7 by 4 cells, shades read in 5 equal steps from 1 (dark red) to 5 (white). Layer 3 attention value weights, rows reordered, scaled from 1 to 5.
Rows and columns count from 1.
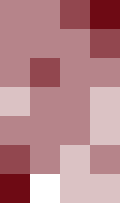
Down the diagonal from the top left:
3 3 3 4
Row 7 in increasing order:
1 4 4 5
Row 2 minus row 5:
0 0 0 -2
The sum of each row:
9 11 11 14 13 12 14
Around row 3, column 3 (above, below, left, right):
3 3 2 3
